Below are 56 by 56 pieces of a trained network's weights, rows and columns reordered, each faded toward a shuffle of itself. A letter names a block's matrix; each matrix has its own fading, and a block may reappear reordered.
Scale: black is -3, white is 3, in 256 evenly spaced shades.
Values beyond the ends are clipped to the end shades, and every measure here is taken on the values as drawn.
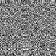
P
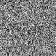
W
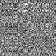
P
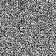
W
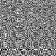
P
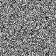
W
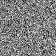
W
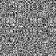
P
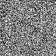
W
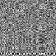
P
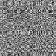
P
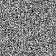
W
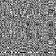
P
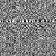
P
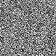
W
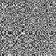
P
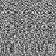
P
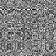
P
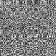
P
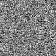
W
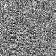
W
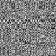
P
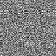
P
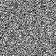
W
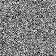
W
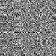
P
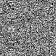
W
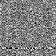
P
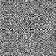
P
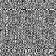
P
